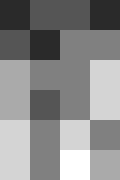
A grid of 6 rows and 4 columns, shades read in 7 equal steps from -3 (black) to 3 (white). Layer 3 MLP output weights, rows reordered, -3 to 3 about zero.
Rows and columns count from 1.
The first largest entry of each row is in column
2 3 4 4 1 3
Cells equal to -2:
3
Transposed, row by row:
-2 -1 1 1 2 2 / -1 -2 0 -1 0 0 / -1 0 0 0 2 3 / -2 0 2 2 0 1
